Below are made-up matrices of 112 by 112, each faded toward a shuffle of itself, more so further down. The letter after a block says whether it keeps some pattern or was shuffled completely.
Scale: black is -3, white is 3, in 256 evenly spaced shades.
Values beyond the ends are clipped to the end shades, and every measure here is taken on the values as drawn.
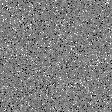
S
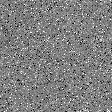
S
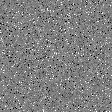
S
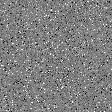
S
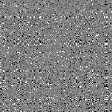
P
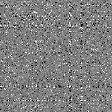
P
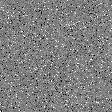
S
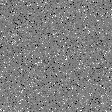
S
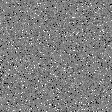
S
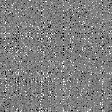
P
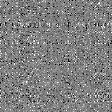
P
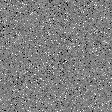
S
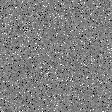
S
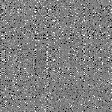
P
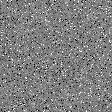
S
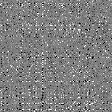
P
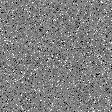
S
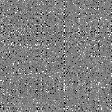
P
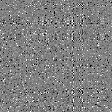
P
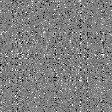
P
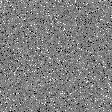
S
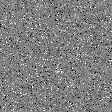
S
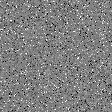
S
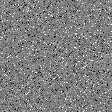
S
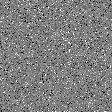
S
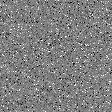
S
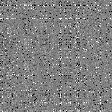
P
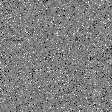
S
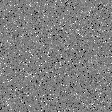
S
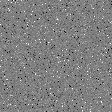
S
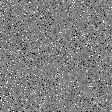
S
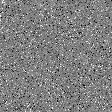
S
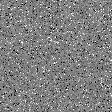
S
